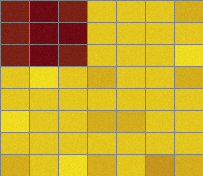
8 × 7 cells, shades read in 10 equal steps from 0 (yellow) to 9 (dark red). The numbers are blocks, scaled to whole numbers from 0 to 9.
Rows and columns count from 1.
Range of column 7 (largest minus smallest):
2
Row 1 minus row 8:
6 8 8 -1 0 -2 0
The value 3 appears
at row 8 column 6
